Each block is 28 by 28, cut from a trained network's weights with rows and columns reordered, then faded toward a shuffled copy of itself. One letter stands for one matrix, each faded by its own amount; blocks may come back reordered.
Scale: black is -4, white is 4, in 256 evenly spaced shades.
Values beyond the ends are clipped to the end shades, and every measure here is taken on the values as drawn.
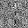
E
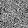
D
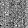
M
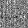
M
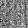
M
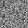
E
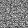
D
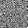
E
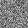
D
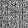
M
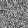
D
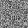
E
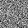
D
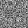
E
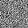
E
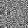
E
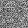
E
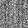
M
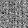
M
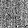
M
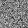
D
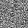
E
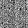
M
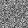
E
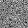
D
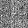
M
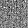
M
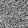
D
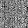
M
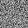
D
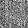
M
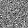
D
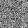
D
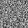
E
